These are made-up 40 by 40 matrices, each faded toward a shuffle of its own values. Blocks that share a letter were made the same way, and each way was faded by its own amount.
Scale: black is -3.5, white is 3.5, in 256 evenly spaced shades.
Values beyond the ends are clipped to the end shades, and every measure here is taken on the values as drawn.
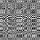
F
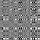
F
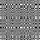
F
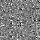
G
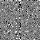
G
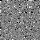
G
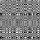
F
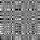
F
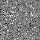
G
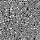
G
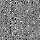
G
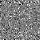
G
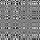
F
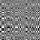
F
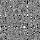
G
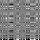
F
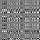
F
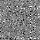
G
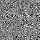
G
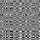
F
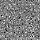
G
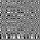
F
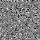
G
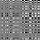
F
